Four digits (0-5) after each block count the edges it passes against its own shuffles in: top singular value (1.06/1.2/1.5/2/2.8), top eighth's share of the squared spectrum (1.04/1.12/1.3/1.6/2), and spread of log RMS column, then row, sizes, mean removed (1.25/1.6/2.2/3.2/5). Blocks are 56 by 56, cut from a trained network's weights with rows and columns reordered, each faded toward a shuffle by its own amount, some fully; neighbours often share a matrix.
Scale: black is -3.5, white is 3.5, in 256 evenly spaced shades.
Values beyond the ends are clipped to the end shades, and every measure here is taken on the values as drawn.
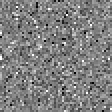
1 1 1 0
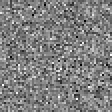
0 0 0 0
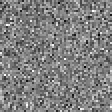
1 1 0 0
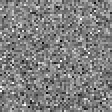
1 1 0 0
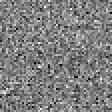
1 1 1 0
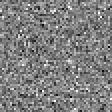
0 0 1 0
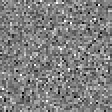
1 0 0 0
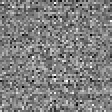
2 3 2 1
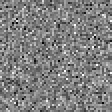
0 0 0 0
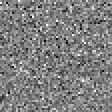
0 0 0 0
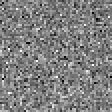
0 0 0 0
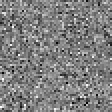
1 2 2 0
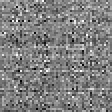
2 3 3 1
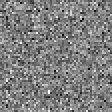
1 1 0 0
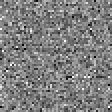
1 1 1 0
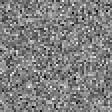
1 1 0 0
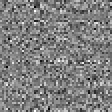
4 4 2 3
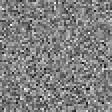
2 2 0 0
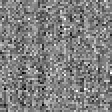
2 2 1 1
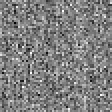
2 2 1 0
